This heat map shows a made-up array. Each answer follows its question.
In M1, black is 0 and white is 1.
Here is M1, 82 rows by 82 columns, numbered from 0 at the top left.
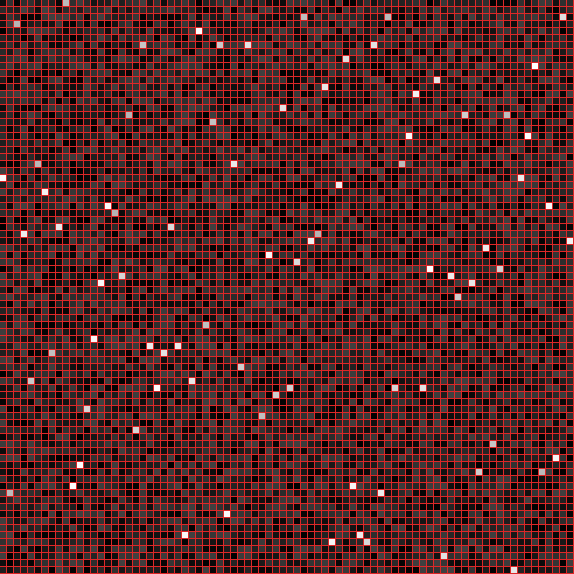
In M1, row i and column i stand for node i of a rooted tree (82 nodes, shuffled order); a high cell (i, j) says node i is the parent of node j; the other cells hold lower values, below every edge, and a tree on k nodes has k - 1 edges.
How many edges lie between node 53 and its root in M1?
36
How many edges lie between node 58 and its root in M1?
4
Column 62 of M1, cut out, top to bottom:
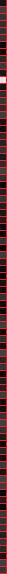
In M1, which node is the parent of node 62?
11
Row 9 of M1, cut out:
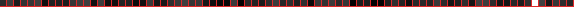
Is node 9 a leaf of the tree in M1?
no
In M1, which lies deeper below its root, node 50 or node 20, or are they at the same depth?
node 50
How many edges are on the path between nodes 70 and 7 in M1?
7
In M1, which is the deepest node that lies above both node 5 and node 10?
69
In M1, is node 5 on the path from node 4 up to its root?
no
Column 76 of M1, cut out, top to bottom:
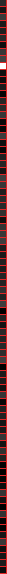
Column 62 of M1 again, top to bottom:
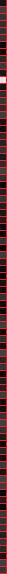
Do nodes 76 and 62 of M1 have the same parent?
no
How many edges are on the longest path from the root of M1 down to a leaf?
51
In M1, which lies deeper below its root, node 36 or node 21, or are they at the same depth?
node 21
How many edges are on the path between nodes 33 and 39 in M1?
5
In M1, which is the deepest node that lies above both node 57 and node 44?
34
